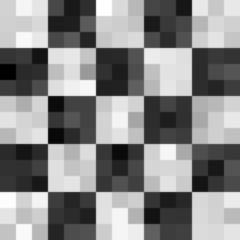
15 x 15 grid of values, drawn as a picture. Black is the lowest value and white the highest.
Histogram: two levels. Average level on the scale: 50%. Slope: none. Odd rows or columns: none. Grain: checkered.
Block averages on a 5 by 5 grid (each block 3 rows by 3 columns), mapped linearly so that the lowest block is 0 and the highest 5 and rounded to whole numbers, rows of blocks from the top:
5 0 5 0 5 / 0 5 0 5 0 / 5 0 5 0 4 / 0 5 0 5 0 / 5 0 5 0 5
